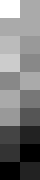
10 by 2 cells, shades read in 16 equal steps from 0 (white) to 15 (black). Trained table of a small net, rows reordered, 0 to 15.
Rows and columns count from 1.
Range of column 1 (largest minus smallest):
15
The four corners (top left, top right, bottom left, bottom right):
0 5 15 13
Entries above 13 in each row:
0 0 0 0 0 0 0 0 1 1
